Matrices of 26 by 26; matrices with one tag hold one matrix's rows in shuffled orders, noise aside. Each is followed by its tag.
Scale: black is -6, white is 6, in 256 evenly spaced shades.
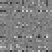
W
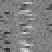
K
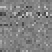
W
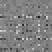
W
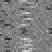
K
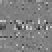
W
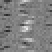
K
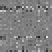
W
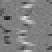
K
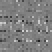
W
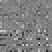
W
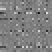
W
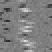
K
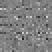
W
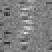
K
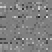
W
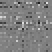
W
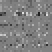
W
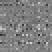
W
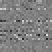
W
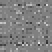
W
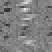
K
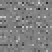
W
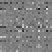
W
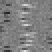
K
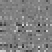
W
